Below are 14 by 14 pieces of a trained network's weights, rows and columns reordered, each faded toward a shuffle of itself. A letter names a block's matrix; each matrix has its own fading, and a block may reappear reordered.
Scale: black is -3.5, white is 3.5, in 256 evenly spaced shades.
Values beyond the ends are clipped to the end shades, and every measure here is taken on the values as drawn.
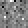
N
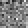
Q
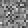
Q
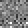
N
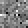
N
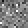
N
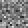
Q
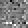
N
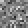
Q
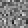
Q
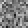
Q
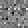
N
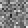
Q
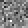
N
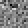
Q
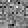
N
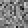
N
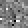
N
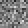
Q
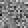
Q
